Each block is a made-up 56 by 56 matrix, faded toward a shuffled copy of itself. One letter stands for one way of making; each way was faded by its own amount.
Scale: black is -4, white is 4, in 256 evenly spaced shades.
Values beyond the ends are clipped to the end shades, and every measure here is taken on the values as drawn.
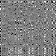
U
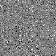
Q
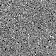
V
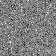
V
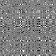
U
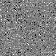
Q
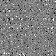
Q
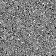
V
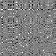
U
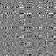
U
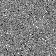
V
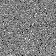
V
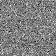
V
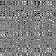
U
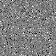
Q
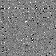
Q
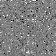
Q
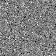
V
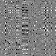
U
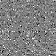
Q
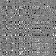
U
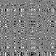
U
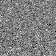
V
